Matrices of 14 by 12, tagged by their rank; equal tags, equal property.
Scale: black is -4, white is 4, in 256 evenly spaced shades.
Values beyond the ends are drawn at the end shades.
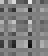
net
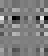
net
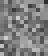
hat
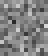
hat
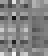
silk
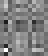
silk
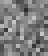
hat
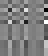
net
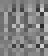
silk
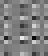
net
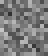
hat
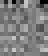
silk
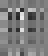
net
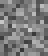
hat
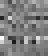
silk
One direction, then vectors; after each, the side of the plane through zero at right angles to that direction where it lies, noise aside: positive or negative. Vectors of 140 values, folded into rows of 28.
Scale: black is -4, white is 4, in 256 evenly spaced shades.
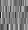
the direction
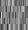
positive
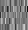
positive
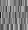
positive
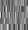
negative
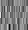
negative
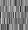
positive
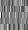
negative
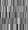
positive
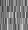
negative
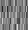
negative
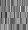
negative
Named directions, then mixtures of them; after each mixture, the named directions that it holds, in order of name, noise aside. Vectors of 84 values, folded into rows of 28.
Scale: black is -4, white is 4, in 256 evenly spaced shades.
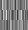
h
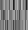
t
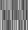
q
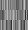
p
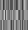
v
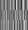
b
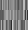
b, p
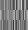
b, t, v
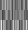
b, p, q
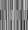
h, p, t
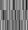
q, t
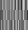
b, p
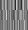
b, h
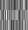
b, t, v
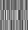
b, t, v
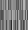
p, q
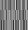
b, q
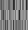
t, v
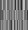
b, p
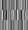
h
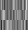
p, q, t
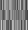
b, p, q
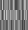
h, p, v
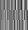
b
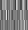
b, h, t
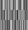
h, t, v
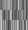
q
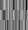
q, t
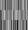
q
